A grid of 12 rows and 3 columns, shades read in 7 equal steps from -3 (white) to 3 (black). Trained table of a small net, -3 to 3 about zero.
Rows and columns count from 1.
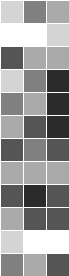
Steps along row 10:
up same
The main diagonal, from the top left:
-2 -3 -1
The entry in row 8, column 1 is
-1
